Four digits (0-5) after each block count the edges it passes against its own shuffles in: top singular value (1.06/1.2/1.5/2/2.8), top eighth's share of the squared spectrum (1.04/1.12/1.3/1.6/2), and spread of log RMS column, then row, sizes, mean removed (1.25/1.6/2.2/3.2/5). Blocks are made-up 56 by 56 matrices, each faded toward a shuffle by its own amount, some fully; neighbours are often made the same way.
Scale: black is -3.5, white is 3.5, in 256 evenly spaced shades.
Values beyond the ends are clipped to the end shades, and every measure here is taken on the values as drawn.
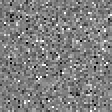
2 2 1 0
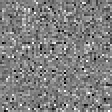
3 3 2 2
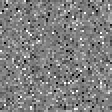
0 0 0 0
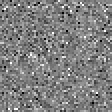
3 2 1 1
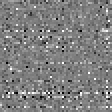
2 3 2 3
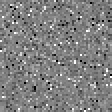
0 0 0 0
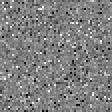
0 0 0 0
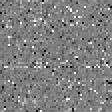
1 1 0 1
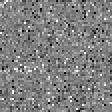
1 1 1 1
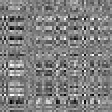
5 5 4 4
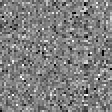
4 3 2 1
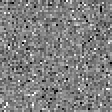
0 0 0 0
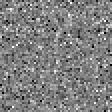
2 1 1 0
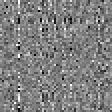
4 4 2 1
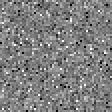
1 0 0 0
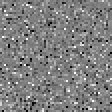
1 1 0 0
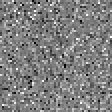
3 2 0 0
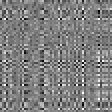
5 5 4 4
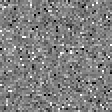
1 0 0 0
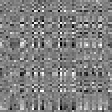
5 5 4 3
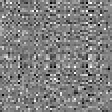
4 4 3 2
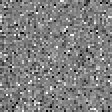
1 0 0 0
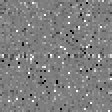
2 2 0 0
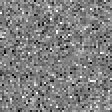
0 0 0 0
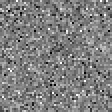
0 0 0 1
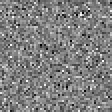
0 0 0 1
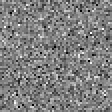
0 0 0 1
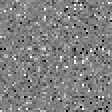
3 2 1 1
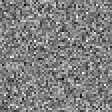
2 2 0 0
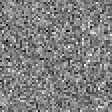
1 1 0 0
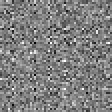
4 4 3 2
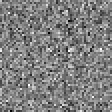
3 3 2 1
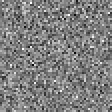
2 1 0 0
